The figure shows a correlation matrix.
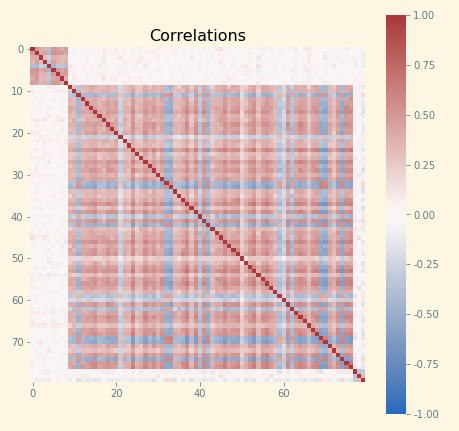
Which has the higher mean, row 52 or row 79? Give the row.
52
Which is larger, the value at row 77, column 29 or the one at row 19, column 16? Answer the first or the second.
the second
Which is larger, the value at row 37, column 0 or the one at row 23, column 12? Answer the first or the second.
the second
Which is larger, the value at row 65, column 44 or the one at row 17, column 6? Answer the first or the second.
the first
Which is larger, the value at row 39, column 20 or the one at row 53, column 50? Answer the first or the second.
the first
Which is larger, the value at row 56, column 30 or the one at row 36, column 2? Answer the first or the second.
the first
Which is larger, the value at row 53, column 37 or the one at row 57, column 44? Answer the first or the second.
the first
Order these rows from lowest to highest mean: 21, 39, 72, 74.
74, 21, 72, 39
